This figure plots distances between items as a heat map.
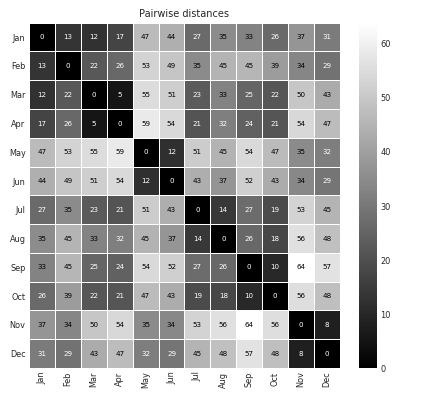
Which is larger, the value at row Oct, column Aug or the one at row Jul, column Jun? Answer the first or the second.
the second
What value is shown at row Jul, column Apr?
21
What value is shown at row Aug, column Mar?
33
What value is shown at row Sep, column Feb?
45
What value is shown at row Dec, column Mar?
43
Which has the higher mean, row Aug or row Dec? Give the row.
Dec
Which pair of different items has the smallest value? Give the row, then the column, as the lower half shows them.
Apr, Mar
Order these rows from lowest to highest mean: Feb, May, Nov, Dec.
Feb, Dec, Nov, May
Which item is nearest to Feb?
Jan
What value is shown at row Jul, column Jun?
43
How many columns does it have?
12
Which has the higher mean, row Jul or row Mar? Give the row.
Jul
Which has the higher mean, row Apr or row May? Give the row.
May
